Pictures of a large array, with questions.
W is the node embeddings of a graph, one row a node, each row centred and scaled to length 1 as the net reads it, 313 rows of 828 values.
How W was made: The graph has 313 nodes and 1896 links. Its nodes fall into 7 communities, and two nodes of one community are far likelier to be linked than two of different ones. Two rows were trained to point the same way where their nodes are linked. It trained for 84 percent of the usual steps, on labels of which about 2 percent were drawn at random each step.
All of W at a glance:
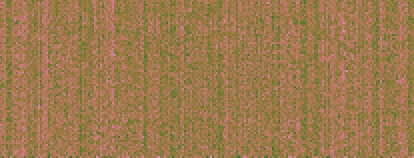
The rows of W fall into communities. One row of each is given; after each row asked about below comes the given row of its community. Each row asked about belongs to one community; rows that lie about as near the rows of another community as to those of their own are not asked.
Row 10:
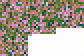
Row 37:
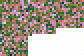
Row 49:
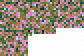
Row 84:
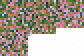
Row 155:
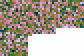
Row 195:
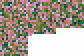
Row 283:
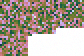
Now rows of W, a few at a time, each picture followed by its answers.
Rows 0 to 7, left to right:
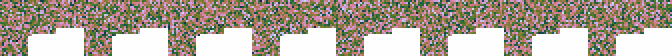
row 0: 84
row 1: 155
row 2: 37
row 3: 283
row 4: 283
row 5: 155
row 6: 155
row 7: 195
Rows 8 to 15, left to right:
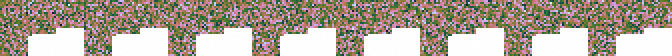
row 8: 37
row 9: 84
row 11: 84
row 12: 283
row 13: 155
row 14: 10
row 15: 195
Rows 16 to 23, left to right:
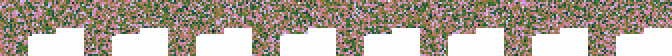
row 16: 37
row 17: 283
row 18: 84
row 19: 10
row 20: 283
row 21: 10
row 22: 283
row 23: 10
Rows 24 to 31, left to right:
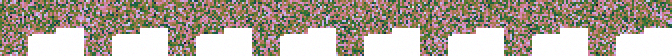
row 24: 84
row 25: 10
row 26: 155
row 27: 49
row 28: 37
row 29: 10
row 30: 49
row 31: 10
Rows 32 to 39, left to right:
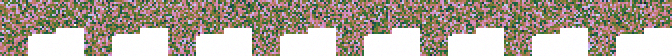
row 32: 37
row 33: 49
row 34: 195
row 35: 155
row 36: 195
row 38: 155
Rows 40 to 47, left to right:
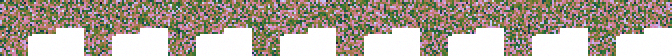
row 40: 49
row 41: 10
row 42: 155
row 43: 37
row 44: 49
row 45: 155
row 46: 155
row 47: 155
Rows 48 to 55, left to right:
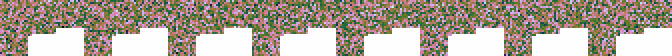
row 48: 37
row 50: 10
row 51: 10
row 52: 37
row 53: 84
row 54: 195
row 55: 37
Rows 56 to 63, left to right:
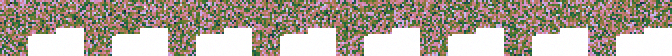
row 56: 195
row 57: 155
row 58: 37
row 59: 49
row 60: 155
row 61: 84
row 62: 37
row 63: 10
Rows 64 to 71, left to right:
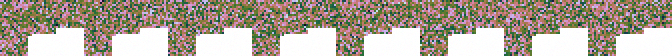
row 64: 10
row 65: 84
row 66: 195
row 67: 49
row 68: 283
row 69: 49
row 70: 10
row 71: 195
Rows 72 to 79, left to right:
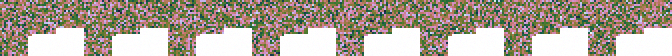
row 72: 195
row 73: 10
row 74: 10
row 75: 49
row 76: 49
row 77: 49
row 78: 195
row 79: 195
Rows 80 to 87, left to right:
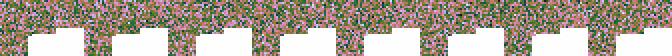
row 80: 155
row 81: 37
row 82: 283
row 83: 84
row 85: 283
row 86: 84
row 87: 84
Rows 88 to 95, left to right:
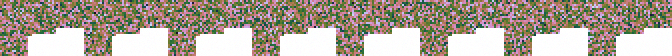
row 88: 283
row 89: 84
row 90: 84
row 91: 84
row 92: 49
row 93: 155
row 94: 195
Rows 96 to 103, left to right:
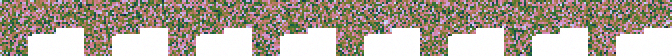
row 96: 37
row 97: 283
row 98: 84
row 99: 195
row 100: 195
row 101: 155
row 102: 155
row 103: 283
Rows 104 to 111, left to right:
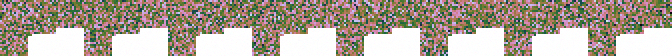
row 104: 49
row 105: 155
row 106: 283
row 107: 84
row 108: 37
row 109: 37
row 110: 155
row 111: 37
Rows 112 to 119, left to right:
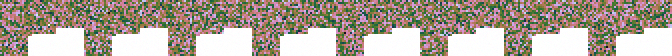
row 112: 84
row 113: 283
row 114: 84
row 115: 195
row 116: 195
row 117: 283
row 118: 195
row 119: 37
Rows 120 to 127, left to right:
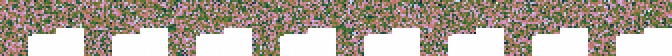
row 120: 84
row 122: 10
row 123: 155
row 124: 10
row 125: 84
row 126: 49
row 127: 37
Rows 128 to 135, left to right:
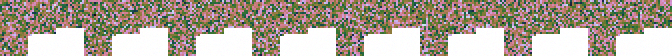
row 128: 195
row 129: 49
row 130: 195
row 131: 283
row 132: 10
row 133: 49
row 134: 49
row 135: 195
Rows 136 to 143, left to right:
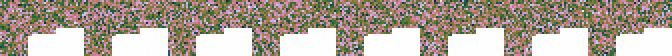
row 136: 10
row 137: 155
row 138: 155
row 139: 195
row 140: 84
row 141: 10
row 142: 283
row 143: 49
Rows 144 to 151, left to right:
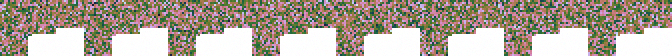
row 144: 155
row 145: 195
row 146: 49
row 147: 195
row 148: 195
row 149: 155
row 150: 155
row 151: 84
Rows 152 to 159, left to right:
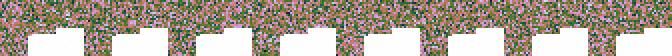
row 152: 10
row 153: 155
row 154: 155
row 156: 10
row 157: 155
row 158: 37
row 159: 37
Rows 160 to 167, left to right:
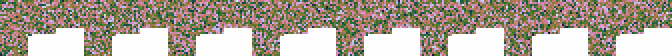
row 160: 195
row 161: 195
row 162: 49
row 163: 155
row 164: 37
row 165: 84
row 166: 155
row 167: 49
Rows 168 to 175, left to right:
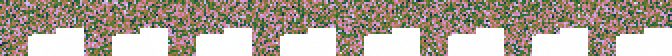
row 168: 283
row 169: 37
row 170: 49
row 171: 84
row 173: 10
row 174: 84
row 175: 10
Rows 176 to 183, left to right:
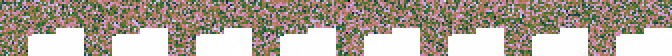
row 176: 195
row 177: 155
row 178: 49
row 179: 155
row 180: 10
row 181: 37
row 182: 37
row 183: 84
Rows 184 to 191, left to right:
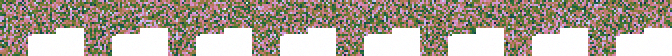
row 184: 195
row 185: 155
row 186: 37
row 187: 283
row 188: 195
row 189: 37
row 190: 283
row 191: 49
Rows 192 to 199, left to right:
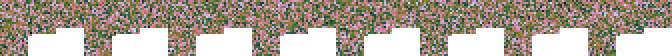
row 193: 49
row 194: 84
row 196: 155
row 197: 155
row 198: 10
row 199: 37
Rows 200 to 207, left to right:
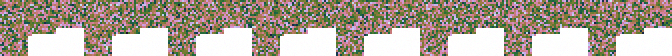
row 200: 84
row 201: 49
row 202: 155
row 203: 49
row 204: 155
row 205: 283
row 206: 10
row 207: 37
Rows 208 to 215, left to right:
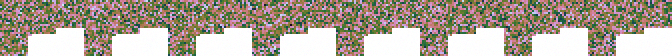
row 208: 84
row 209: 283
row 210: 155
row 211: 49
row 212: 155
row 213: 10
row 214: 49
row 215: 10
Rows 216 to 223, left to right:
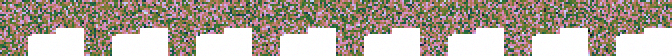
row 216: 195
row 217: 155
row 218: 37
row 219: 10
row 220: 155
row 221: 84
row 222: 283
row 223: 37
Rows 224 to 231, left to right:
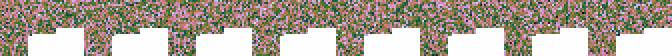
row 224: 37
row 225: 283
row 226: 49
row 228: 49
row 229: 195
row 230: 37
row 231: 84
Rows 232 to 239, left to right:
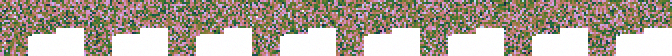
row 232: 37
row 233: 37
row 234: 84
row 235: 195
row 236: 283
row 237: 195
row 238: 84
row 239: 49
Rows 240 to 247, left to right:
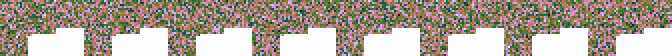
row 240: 195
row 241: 195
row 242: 49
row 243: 49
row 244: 84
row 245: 84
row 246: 10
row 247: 195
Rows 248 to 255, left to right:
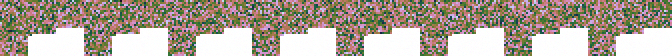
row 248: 155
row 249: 283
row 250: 84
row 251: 195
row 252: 84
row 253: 49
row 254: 37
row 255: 283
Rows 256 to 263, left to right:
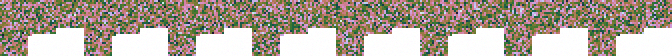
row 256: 283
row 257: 37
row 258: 49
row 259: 195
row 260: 84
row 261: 37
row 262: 49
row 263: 155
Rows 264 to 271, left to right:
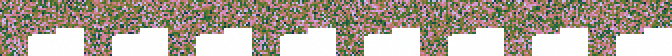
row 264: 10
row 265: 155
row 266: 283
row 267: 155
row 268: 37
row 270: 10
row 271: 10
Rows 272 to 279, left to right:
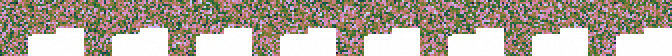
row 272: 195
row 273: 155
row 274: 84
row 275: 10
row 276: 49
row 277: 283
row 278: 37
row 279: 10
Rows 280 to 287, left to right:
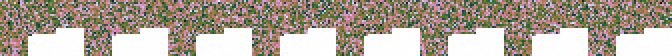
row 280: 84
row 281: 195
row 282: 283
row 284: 49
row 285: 10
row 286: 195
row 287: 37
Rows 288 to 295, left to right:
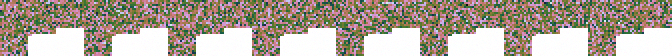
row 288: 283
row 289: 84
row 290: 49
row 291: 49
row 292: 37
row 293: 155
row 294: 283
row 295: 155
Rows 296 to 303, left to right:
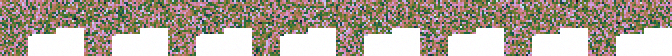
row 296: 37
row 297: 283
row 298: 283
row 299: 37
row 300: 195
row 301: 37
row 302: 10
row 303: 37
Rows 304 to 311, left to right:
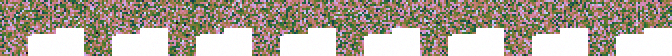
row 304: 283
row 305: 37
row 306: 49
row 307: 195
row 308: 195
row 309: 37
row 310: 49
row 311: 195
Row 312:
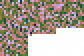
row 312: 49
